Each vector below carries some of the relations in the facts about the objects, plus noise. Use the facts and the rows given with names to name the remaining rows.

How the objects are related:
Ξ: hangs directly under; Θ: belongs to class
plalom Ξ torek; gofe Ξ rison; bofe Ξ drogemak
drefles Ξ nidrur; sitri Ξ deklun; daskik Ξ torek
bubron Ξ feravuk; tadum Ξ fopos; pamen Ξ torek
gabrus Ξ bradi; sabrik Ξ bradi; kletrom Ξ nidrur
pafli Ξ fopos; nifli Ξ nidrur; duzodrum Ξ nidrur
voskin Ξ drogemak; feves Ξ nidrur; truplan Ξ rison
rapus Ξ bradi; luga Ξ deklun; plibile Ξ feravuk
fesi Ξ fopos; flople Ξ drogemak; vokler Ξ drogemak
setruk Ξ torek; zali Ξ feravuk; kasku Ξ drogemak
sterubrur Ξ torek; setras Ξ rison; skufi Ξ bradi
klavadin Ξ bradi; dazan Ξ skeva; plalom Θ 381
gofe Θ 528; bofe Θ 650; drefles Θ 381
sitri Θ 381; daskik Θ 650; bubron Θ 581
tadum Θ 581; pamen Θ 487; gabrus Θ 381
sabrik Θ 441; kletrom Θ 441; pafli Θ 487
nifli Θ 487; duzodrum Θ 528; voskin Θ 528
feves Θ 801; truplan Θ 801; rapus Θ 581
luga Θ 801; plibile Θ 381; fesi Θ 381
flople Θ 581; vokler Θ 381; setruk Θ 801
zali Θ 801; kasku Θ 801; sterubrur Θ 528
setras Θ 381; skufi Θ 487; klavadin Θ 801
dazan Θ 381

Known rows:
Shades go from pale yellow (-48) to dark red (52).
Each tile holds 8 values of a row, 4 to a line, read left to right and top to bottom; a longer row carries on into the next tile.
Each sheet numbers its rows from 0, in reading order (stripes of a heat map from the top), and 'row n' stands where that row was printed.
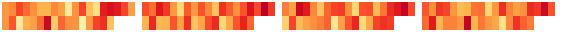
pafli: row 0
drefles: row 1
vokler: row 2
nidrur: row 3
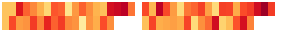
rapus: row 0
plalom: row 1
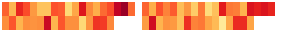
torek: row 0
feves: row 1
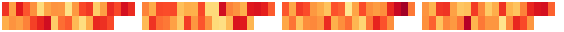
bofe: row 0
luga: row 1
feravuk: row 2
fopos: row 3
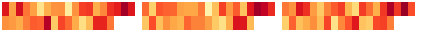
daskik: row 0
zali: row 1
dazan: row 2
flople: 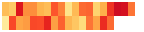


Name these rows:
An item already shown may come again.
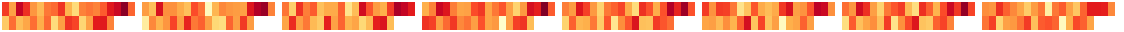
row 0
plibile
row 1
bubron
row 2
setruk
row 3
sabrik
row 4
dazan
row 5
sterubrur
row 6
dazan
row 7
skufi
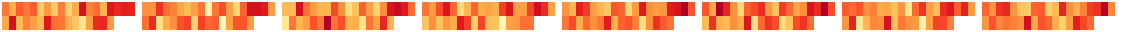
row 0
feves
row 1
skufi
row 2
tadum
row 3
voskin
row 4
bradi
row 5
setras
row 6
nifli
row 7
deklun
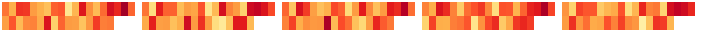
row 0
skeva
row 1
truplan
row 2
rison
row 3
vokler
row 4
klavadin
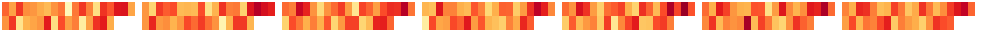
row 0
pamen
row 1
klavadin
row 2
sitri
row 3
flople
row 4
dazan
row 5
rison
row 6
drogemak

